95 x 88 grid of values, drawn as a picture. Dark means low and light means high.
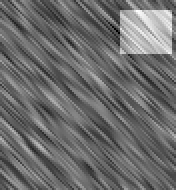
Mirror symmetry: none. Ninth with the highest average: top right. Odd patch: higher, in the top right. Histogram: skewed, a long tail of high values.
